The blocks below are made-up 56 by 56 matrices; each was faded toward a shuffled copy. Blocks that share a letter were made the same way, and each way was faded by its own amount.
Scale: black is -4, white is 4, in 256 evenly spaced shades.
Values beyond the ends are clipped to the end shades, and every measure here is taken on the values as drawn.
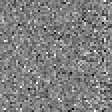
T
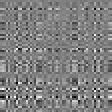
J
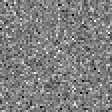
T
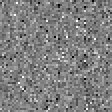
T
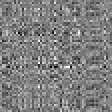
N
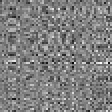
N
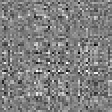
N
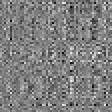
N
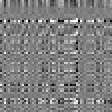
J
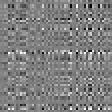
J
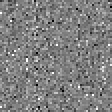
T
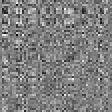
N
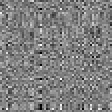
N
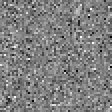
T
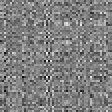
N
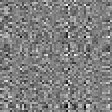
N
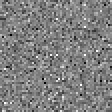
T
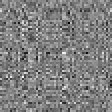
N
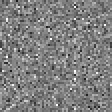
T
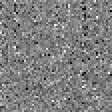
T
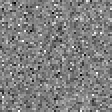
T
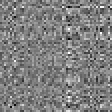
N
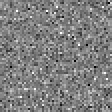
T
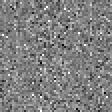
T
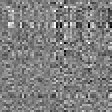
N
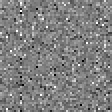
T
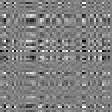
J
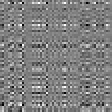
J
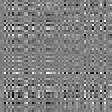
J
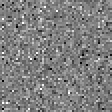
T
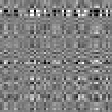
J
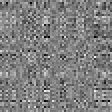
N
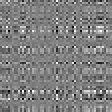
J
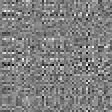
N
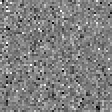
T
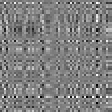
J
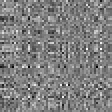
N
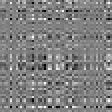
J
